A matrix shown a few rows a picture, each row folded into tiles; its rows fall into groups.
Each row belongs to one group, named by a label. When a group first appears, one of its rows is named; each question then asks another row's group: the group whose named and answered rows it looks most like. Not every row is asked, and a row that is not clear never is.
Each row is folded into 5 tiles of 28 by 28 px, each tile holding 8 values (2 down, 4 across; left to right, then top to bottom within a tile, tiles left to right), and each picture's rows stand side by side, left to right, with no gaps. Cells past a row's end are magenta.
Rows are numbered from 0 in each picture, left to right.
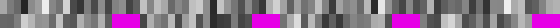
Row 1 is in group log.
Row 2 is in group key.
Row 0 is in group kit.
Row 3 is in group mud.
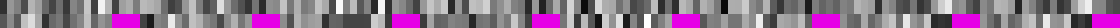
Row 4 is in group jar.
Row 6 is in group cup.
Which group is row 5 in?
kit
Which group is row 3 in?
log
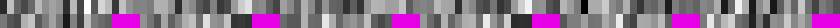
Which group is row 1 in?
cup
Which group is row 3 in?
cup
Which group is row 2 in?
cup
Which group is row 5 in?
key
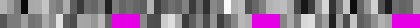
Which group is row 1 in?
mud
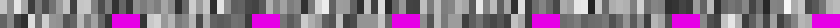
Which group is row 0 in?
log
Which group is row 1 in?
log
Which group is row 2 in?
kit
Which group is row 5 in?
mud
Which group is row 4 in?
log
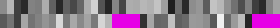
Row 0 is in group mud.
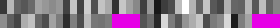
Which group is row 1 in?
jar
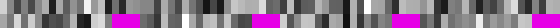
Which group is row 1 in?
cup
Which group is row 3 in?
mud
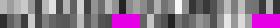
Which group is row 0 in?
log
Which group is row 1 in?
key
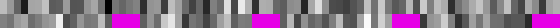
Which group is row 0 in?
kit
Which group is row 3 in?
log
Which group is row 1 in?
key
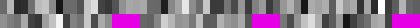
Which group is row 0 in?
jar
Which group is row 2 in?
kit
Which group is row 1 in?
kit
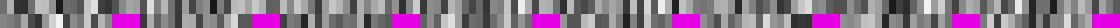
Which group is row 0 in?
jar
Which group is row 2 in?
log
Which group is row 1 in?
cup
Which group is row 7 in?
key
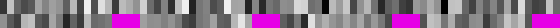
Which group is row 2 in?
log
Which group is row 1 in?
mud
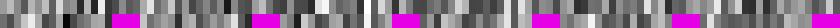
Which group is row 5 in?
key
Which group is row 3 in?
key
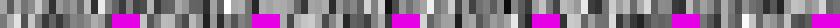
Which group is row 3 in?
cup
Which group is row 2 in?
kit
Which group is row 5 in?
cup
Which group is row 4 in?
log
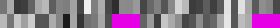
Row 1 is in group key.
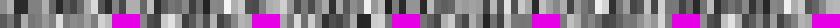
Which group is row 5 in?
mud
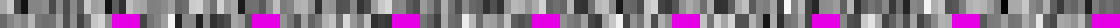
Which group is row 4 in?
jar
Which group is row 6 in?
mud
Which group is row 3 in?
cup
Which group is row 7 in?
kit
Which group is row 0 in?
mud
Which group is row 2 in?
cup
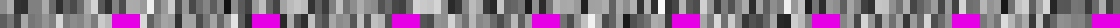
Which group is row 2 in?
log
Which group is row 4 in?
kit
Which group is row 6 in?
jar
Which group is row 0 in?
mud
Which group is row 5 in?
mud
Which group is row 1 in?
cup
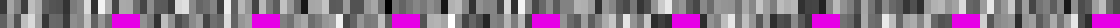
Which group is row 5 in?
log
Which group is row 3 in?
key
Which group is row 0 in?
key
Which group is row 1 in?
jar
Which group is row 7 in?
cup
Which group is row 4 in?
cup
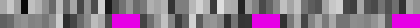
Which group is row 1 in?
log
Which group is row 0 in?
kit
